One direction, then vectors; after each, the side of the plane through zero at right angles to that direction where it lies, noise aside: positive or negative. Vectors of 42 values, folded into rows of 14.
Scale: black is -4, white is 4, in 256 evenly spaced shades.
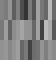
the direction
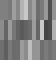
negative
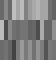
negative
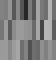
positive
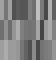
positive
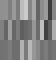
negative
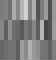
negative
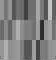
positive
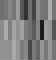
positive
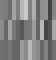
negative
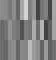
negative
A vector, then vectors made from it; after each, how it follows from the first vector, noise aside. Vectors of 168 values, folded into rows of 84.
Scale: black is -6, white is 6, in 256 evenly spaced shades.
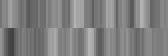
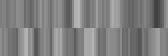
reversed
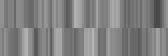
reversed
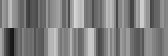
scaled up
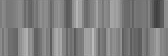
reversed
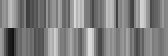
scaled up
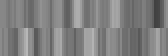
reversed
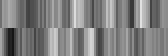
scaled up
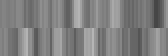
reversed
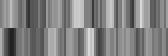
scaled up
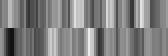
scaled up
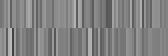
sign-scrambled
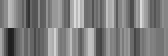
scaled up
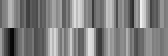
scaled up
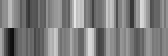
scaled up
